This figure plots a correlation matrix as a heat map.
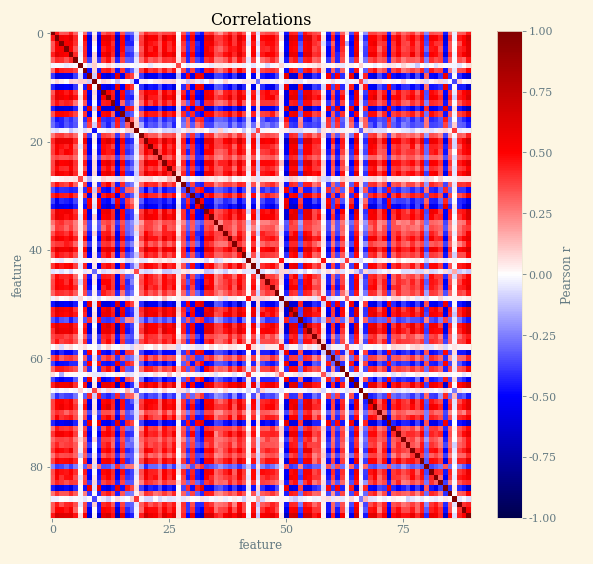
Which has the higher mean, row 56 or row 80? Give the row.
56
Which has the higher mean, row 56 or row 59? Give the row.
56
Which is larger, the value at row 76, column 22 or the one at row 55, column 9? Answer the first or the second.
the first
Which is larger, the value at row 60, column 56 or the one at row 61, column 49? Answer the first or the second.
the first
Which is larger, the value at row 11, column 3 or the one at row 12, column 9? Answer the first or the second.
the first
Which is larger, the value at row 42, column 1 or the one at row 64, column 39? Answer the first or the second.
the first
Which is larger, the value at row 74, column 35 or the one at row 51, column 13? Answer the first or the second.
the second
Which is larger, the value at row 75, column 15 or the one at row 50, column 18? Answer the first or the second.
the first
